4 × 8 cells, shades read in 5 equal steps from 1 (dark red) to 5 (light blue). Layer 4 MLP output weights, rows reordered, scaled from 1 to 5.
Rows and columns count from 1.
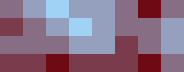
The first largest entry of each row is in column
3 4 4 8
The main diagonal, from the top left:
3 3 3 2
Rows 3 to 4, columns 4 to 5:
4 4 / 2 2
